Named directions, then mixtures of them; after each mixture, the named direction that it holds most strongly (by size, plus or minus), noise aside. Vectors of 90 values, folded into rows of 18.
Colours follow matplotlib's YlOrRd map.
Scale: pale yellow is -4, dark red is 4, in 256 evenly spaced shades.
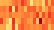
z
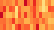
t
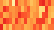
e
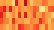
t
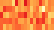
e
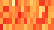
e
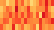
t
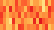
z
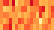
e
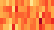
z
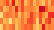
e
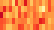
t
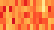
t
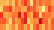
z
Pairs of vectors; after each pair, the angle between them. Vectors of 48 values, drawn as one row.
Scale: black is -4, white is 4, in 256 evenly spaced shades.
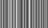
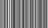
orthogonal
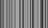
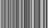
nearly opposite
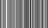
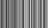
nearly opposite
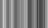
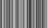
partly aligned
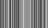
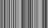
partly opposed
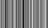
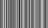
partly opposed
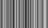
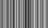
nearly parallel
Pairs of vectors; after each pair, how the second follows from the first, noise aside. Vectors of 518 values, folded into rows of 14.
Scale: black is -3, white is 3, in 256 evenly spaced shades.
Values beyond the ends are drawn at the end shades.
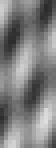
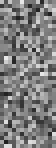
shuffled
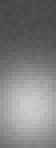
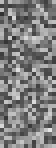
shuffled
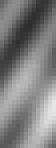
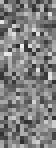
shuffled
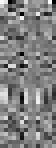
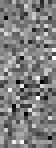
shuffled
